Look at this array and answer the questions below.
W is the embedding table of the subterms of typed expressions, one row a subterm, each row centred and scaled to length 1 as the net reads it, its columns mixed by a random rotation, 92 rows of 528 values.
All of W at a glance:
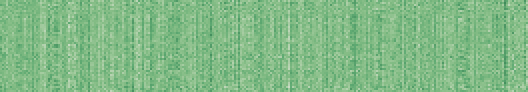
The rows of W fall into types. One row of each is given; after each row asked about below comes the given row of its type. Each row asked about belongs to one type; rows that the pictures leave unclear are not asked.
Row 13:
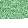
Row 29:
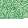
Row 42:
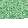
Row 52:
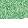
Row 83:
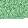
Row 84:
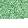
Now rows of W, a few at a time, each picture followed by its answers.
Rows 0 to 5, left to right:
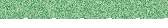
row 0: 52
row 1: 29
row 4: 83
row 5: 83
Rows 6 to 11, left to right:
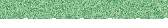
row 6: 52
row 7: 13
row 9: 13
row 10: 83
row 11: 29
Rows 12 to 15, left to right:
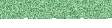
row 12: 52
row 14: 29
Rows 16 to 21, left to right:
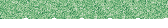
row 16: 13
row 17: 42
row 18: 29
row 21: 83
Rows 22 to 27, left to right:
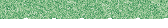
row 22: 52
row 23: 84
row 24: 13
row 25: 29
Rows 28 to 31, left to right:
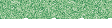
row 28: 13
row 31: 84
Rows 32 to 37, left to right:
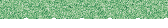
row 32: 42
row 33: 29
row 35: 29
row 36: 84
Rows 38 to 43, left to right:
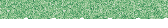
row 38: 83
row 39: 52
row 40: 83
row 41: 52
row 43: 29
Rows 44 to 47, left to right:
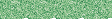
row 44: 13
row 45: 13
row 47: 84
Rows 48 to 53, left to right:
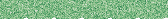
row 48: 42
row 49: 83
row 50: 13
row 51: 42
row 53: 83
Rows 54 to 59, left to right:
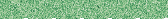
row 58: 83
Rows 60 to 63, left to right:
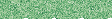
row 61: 42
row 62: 13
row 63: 52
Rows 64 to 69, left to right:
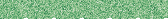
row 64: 29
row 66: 52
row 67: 13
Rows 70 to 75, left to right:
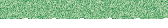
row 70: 13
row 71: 83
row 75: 29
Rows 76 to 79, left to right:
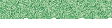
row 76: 42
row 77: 29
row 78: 29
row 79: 29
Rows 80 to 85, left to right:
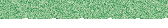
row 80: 29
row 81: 13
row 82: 13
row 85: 13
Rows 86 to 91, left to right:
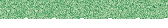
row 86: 83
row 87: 83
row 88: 84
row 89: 84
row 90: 83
